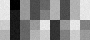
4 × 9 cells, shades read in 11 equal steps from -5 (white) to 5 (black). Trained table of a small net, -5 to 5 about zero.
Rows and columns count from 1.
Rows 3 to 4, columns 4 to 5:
-1 -4 / -2 -3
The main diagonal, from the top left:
-4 4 1 -2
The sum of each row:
-3 -5 -5 -3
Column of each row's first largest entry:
2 2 2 2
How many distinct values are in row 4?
7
